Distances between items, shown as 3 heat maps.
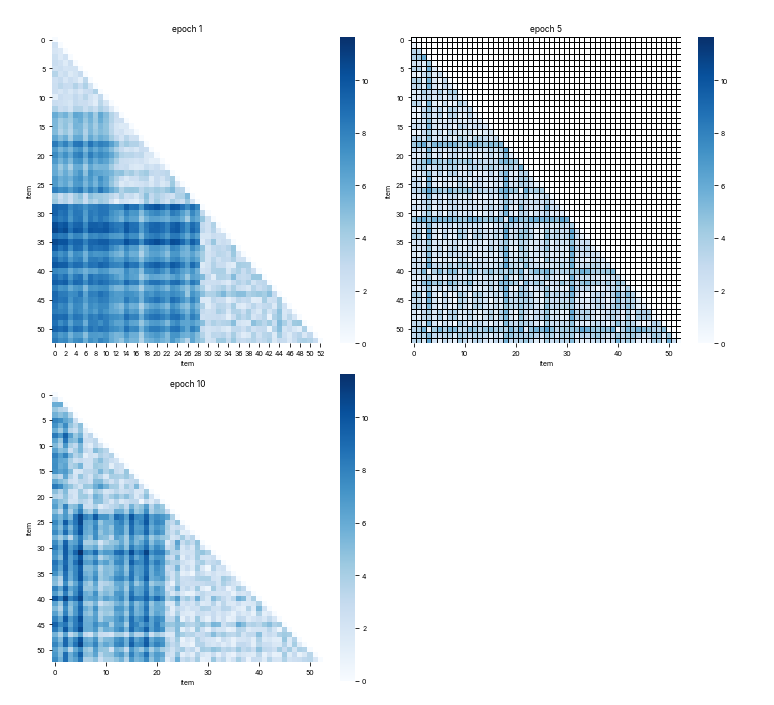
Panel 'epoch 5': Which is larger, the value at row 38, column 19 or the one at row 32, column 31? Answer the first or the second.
the second
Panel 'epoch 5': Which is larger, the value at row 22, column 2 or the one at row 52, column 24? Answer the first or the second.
the first
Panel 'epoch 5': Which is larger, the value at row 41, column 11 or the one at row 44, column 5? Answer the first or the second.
the first
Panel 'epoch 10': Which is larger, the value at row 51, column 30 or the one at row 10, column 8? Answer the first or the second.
the second
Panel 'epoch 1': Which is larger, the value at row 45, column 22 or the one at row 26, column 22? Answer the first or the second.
the first
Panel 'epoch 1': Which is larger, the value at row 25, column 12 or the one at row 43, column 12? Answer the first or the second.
the second
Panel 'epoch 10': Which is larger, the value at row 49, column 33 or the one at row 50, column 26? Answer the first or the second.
the second
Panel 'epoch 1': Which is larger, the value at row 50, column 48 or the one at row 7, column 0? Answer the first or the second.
the second
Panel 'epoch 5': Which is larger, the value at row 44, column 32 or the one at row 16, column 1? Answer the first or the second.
the first
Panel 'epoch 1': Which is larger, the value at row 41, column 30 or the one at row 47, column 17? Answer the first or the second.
the second
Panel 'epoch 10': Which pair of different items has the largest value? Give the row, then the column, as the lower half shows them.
31, 5
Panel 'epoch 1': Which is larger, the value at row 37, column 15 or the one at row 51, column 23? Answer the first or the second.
the second
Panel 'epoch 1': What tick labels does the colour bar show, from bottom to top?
0, 2, 4, 6, 8, 10
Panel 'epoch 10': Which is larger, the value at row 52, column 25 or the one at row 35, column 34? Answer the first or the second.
the first
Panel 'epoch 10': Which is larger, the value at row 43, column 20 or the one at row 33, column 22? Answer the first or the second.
the first
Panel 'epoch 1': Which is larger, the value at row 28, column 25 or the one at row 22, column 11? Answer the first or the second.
the second
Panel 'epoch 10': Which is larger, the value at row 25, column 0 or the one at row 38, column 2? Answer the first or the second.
the second
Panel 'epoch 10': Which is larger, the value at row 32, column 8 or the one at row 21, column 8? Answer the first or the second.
the first
